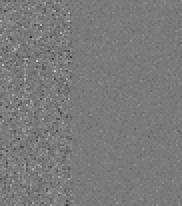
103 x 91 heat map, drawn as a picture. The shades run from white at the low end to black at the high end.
Slope: none. Odd rows or columns: none. Histogram: heavy tails on both sides. Stripes: none. Seam: vertical, 40% of the way across, the right part calmer. Grain: fine.
